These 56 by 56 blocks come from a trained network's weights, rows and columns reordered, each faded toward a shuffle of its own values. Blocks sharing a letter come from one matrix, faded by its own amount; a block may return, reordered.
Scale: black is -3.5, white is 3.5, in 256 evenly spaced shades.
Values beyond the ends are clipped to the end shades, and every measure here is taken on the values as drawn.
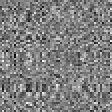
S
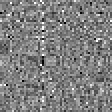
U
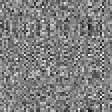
S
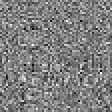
S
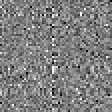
U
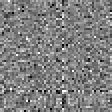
U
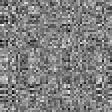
S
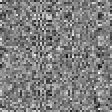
S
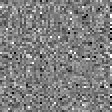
U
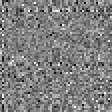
U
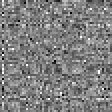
U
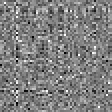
U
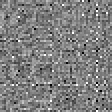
U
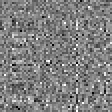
U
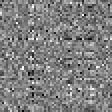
U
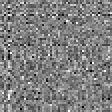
U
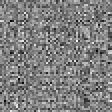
S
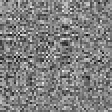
S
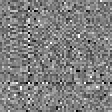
U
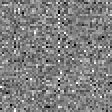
U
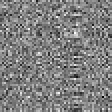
S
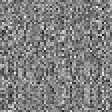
S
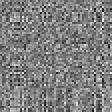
S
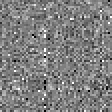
U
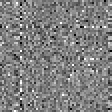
U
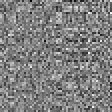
S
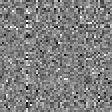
U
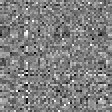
U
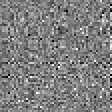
U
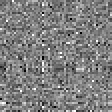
U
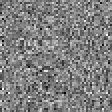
S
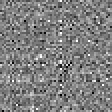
U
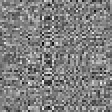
S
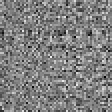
S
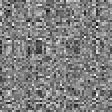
S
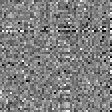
U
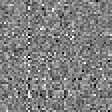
U
